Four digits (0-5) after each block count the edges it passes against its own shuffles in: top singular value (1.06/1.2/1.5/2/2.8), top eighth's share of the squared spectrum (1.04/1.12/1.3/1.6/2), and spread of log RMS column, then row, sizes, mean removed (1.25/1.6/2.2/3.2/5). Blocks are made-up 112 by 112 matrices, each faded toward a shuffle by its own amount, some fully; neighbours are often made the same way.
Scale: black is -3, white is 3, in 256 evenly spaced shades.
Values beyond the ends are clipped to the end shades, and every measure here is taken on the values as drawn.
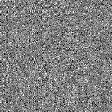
4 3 1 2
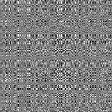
5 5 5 4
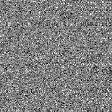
4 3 1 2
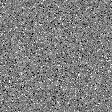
0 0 0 0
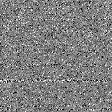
3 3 0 3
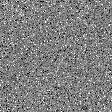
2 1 0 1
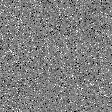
1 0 0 0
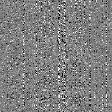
4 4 4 1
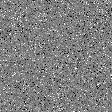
0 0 0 0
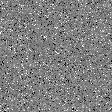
0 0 0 0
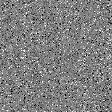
2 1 1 0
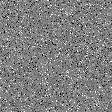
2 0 0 0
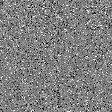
2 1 1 0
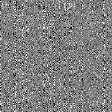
4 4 4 1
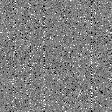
3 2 2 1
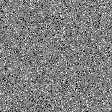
2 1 0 0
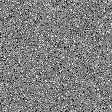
0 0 0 0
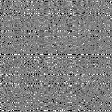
5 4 2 3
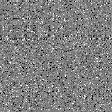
4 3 1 2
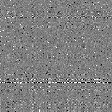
5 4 2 3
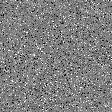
0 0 0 0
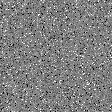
1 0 0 0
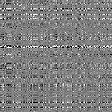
5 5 3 4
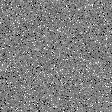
0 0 0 0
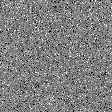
2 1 0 0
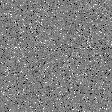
2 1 0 1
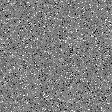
2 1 0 0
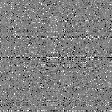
4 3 1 2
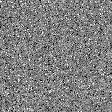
3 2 0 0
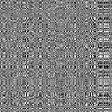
5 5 4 4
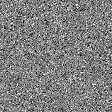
2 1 0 0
